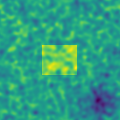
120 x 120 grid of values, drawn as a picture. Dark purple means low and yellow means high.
Odd patch: higher, in the centre. Stripes: none. Ninth with the lowest average: bottom right. Dips: one, in the bottom right.
